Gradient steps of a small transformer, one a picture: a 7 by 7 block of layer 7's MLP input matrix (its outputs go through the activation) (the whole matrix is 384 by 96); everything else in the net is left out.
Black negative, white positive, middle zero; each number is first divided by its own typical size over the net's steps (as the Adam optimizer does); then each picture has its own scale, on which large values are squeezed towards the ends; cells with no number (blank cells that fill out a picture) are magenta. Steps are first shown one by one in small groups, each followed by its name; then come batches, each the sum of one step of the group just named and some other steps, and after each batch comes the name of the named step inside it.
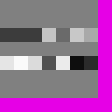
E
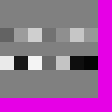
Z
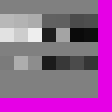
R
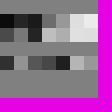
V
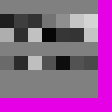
V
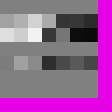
R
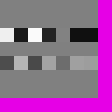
Z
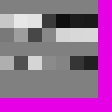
Z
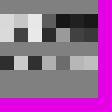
Z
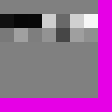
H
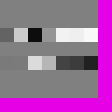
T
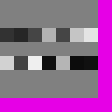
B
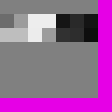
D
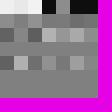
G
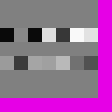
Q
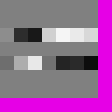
T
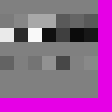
D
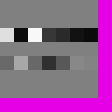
Q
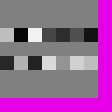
Q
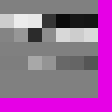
T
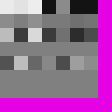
G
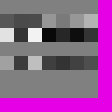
H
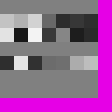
B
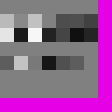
B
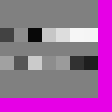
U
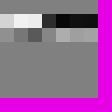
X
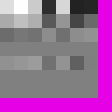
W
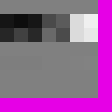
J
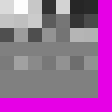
W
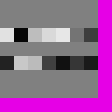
U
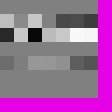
U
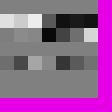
X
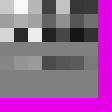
W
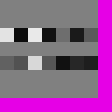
U
